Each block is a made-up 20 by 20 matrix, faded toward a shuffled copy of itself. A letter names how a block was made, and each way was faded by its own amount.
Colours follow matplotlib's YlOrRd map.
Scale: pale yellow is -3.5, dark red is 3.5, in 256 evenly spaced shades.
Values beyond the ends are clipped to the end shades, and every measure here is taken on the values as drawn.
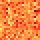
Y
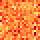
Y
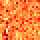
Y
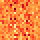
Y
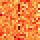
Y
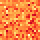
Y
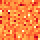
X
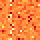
X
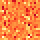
X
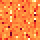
X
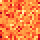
Y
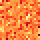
Y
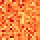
Y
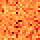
X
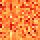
Y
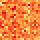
Y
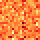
Y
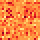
X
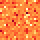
X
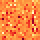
X
